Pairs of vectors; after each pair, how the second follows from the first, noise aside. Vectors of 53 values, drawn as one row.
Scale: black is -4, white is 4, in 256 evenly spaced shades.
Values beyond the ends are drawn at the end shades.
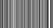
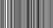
shuffled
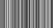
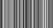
reversed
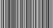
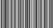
shuffled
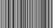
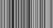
shuffled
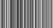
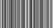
shuffled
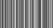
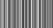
shuffled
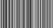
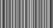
shuffled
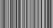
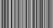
reversed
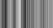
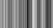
reversed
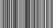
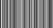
shuffled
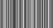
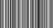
reversed
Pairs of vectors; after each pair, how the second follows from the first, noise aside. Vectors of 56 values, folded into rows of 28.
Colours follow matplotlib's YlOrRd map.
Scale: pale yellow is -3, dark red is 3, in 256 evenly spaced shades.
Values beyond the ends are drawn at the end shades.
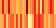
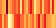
wrapped around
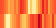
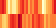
wrapped around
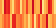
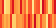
negated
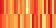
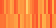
shrunk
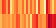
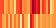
wrapped around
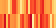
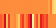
partly zeroed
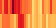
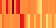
partly zeroed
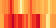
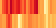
wrapped around
